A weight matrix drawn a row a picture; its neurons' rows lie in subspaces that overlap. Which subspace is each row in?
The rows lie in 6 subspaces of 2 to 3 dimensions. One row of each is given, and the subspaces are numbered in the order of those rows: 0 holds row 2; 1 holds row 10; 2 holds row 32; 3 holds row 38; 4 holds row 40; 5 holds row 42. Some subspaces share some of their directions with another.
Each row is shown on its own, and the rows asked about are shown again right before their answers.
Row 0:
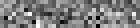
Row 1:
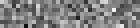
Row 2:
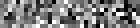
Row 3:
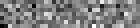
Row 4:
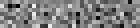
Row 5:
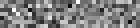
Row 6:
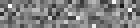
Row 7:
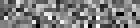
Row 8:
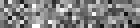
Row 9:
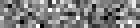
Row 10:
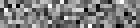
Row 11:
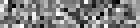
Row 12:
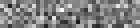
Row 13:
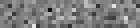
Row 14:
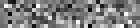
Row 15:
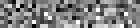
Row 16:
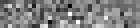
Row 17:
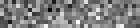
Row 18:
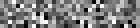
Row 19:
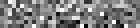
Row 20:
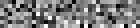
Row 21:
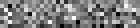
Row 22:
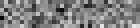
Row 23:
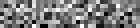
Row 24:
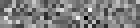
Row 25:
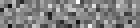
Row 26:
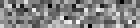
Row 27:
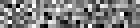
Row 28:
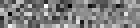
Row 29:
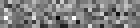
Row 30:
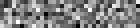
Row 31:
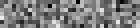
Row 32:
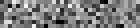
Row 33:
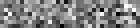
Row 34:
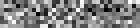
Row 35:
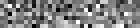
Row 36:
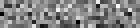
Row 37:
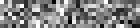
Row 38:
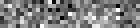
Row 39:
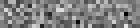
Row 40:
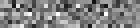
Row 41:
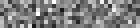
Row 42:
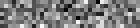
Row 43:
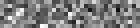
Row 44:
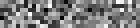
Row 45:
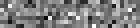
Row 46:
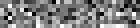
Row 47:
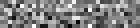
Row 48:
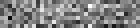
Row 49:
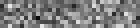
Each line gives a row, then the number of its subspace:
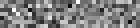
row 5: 1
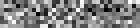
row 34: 1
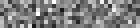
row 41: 2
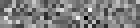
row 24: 4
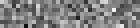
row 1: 2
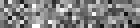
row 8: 2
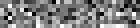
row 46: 0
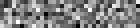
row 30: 4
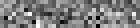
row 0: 0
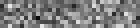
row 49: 4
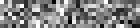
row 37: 2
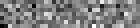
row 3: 4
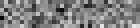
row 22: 2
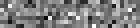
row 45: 5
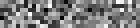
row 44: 1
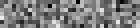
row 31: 1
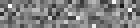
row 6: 5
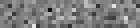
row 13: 0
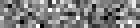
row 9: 3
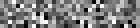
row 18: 3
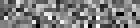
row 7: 0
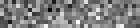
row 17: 2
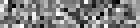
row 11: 4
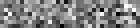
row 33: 0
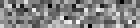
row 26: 1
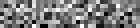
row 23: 5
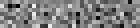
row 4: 4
